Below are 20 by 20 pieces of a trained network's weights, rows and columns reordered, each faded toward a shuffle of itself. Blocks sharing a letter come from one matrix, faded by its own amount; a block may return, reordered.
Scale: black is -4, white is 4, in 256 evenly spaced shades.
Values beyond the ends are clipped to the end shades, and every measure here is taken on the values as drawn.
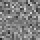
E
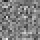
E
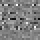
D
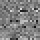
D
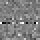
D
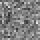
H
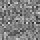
H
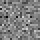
E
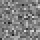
E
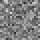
H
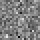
E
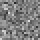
E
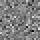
E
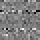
D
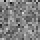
H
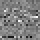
D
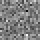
H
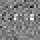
D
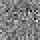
E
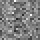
H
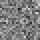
E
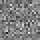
E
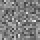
H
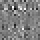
D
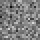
E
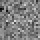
E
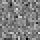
E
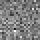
H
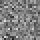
E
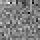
H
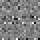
D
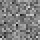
H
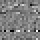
D
